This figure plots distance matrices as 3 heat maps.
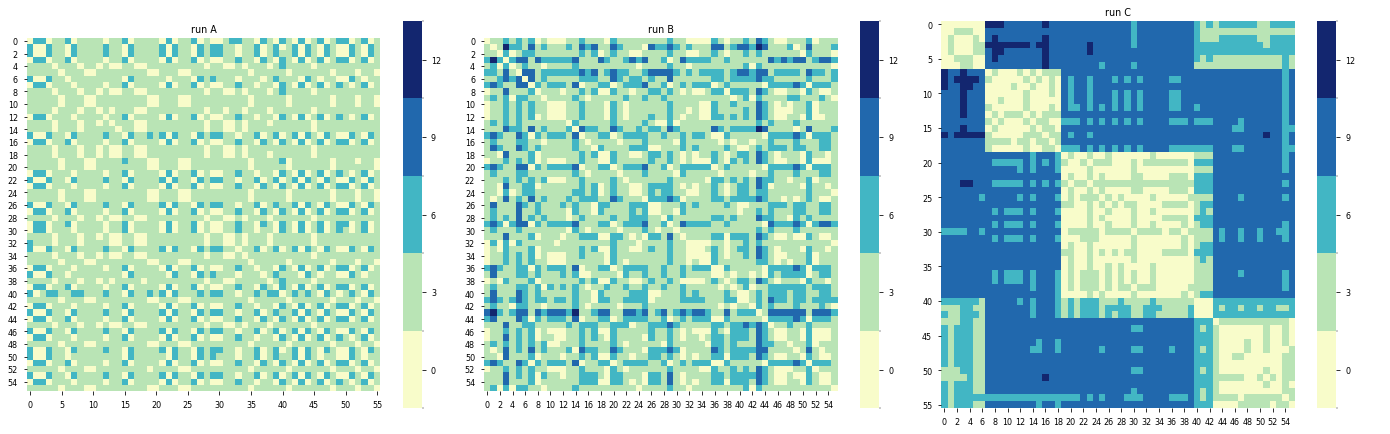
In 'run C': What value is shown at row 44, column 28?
9
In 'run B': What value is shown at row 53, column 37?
6
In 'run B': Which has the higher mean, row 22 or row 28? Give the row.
28
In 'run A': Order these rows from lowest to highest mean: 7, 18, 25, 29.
18, 25, 7, 29
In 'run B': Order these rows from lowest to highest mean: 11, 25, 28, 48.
11, 48, 28, 25
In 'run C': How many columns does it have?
56
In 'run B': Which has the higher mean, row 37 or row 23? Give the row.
37
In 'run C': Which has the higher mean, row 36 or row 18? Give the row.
18
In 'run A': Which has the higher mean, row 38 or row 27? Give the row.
27
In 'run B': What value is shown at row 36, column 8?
6
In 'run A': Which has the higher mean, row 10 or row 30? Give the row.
30
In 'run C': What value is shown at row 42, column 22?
6
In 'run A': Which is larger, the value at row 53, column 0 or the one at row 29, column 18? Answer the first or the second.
the first
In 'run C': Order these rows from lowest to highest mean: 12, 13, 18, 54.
54, 18, 12, 13
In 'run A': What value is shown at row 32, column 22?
3
